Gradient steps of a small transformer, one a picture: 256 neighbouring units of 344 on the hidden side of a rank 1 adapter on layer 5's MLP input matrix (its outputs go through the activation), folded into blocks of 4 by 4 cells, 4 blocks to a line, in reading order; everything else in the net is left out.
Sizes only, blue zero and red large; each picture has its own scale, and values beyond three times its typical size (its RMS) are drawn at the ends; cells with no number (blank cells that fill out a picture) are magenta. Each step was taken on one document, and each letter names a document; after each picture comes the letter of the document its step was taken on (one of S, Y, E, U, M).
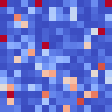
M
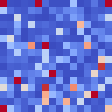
M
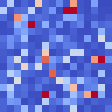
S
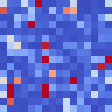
M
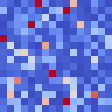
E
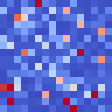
S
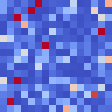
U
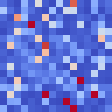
S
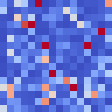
M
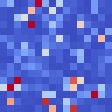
S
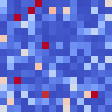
U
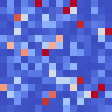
S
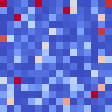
U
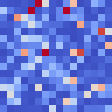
S
